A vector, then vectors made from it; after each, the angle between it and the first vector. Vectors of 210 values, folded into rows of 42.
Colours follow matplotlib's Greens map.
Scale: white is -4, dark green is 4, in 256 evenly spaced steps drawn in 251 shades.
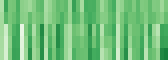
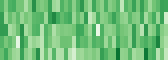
partly opposed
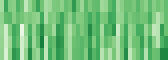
nearly parallel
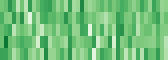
partly opposed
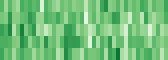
partly opposed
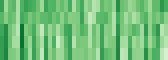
nearly opposite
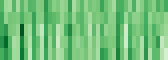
nearly opposite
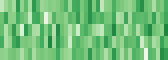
partly aligned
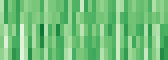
nearly parallel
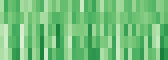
nearly parallel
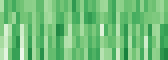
nearly parallel
